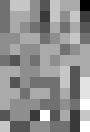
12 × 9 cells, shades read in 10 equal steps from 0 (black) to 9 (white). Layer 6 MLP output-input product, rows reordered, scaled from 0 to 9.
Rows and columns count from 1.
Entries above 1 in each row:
8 9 9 9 9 9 9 9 9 9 9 9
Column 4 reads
5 5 4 6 5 4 5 4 6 5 2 5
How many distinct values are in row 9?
4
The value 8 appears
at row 8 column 9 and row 9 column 9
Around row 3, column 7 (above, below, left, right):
5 6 6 6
